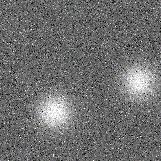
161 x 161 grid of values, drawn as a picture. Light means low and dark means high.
Dips: two. Odd rows or columns: none. Mirror symmetry: none. Slope: none.
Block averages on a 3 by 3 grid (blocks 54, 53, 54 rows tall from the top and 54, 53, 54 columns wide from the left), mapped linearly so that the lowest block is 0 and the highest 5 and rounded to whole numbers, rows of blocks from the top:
555 | 440 | 335
